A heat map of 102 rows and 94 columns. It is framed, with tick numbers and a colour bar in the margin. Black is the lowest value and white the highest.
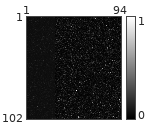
A vertical seam about 30% of the way across splits the table, and the left part is calmer. No single row or column stands out from its neighbours. The texture is fine-grained noise. Most values sit low, with a long tail of high ones.
